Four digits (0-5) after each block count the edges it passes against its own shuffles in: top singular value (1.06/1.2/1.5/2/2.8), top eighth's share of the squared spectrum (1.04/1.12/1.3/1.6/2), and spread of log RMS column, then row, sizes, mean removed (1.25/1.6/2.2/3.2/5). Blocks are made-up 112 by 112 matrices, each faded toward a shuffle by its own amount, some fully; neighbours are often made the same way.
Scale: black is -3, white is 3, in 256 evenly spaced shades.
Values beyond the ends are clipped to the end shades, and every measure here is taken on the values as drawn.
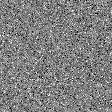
0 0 0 0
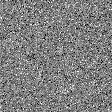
0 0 0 0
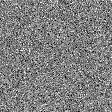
0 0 0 0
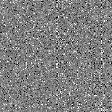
3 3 2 1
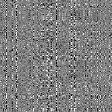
4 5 4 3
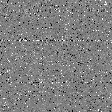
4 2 0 1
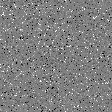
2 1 0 0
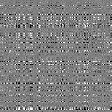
5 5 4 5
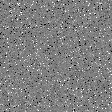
1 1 0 0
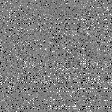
4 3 2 3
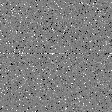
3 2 0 1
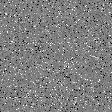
3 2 0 1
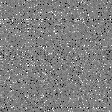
3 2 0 2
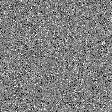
0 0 1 0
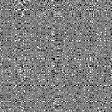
5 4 3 3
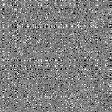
4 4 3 3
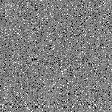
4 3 1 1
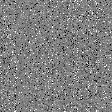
1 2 2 1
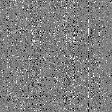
2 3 3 2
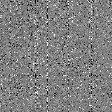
2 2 3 2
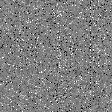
2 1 2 0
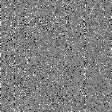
2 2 3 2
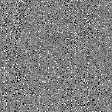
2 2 3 2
